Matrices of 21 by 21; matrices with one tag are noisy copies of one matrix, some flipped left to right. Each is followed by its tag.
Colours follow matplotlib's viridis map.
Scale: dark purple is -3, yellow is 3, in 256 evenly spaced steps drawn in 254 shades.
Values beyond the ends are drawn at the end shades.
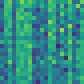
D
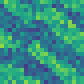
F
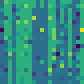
D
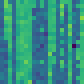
D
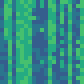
D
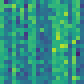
D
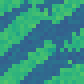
F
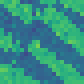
F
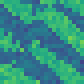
F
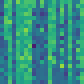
D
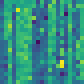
D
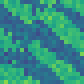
F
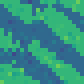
F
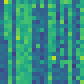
D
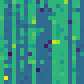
D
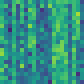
D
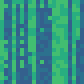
D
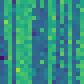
D
